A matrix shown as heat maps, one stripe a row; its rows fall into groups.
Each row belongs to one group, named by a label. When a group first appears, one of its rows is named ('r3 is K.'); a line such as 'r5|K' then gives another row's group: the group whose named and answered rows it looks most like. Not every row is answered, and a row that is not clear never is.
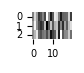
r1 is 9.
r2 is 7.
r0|7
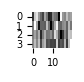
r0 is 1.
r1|7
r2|9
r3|9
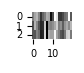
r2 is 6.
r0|7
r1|6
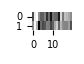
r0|1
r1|7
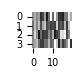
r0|9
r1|9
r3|7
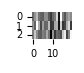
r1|7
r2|1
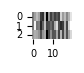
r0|1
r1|9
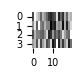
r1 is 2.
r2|1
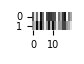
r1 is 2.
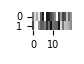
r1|1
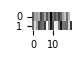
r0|1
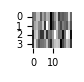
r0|7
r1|7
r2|6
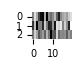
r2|7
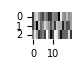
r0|1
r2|7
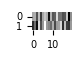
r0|2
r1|2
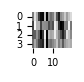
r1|9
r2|6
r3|6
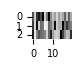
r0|6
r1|2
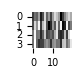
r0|6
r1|2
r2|9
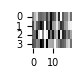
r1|6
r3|6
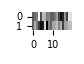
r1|6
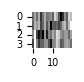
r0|9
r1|1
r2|6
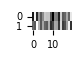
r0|2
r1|7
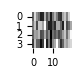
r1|2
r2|1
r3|6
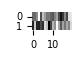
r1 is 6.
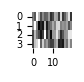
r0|7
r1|6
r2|6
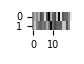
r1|1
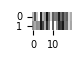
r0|9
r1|9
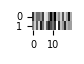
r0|2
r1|2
